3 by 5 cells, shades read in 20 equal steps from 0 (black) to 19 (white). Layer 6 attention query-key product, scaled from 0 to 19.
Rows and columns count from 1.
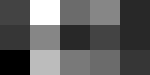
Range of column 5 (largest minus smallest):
1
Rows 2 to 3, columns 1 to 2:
4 10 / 0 14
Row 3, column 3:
9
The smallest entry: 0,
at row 3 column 1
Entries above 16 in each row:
1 0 0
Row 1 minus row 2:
1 9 5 5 0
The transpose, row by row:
5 4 0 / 19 10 14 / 8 3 9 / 10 5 8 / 3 3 4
